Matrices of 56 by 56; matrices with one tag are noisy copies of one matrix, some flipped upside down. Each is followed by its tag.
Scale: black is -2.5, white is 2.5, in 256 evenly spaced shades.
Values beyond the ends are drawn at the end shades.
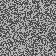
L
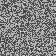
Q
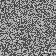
Q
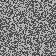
L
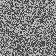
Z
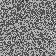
Z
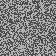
L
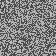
Q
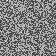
L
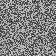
L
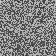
Z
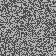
Q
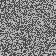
Q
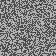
Q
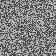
Q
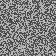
L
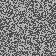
L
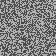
Q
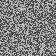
L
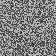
Z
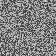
Q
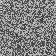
Z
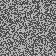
L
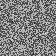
L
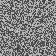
Z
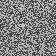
L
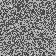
Z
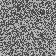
Z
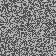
Q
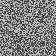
Z
